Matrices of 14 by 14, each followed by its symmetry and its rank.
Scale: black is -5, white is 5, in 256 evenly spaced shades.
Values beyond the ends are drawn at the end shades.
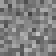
neither, full rank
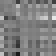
antisymmetric, rank two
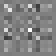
symmetric, rank two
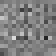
neither, rank three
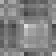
symmetric, rank two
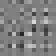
antisymmetric, rank two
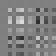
symmetric, rank one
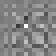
symmetric, rank two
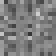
neither, rank three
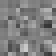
antisymmetric, rank two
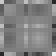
symmetric, rank one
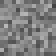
neither, full rank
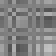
symmetric, rank one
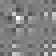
symmetric, rank two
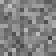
neither, full rank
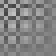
symmetric, rank one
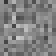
neither, rank three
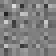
antisymmetric, rank two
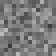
neither, full rank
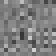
neither, rank three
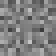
antisymmetric, rank two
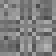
symmetric, rank two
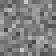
neither, full rank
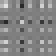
symmetric, rank one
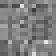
neither, rank three
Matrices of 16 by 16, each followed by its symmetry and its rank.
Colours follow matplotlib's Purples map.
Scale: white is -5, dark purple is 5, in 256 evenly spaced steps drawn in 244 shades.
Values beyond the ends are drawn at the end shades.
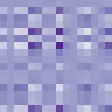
neither, rank one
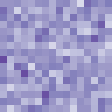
neither, full rank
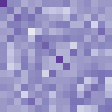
symmetric, full rank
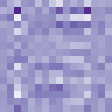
neither, rank three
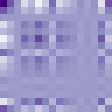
symmetric, rank one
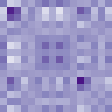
symmetric, rank two
